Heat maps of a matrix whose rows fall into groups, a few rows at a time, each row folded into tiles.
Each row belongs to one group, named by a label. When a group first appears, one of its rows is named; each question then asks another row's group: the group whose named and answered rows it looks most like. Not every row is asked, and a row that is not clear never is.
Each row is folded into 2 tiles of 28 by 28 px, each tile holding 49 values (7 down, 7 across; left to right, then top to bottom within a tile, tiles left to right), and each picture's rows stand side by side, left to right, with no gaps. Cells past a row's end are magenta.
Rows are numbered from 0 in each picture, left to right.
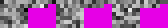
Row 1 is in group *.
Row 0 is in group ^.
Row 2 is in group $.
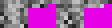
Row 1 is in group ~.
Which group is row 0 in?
^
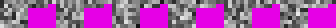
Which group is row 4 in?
*
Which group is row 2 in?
^
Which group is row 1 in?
*
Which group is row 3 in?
$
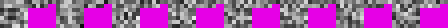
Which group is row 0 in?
*
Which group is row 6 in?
*
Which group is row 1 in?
^
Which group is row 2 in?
~
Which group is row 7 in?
$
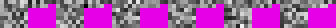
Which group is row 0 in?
~
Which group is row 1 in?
~
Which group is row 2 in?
$
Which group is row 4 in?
*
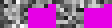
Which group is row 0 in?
^
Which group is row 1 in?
$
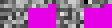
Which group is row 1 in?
*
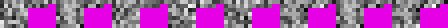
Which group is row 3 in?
$
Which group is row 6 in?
^
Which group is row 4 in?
*
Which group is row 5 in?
^
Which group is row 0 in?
*
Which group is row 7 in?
^
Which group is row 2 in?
*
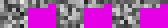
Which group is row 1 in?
$
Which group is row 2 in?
$
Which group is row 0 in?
~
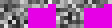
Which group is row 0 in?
~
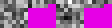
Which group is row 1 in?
*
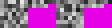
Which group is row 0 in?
~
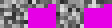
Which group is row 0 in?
*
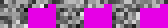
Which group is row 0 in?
^
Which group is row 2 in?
~
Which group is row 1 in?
~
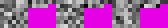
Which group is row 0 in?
~
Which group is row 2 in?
^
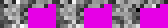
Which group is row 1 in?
^
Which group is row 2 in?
^
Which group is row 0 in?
^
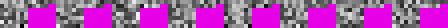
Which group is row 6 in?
$
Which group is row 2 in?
~
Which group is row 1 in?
$
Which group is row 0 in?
*
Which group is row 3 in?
*
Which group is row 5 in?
*
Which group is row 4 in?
^
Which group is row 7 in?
$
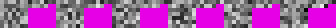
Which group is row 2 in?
~
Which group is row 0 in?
~
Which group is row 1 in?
~
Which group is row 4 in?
$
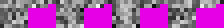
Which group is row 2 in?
^
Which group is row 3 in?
~
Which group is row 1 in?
^
